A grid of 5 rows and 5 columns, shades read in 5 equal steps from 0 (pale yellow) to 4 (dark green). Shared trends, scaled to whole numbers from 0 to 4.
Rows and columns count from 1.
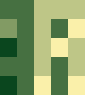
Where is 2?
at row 2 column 1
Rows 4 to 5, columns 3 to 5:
1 3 1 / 0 3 0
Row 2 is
2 3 1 3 0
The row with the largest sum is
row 4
